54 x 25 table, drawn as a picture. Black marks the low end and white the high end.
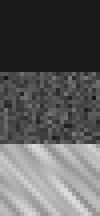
It is made of 3 by 1 panels. Panel 1,1: very low, flat. Panel 2,1: low, fine-grained. Panel 3,1: high, slanting down to the right.
